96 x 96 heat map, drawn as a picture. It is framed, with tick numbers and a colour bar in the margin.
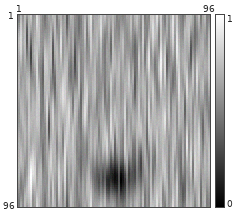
The grain runs up and down. The bottom middle is the ninth with the lowest average. A single dip lies in the bottom middle. There is no overall slope.
